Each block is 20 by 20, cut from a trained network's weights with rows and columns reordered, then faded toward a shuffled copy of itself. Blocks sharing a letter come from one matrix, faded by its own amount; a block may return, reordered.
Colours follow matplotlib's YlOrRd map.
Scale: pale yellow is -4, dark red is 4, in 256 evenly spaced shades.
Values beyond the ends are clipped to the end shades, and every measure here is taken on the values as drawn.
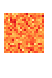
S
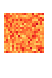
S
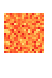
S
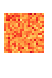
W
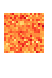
W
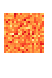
S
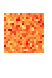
W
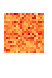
S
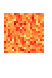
W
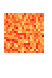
S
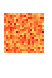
W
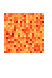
S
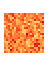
W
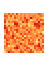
S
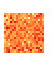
S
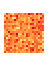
W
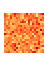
W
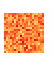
W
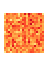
W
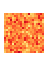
W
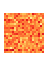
S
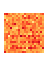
S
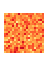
W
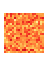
S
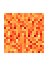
S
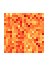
W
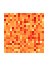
S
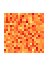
W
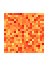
W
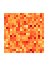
S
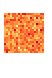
S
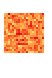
S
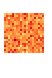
W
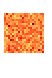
W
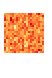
W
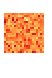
S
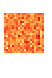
W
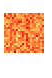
W
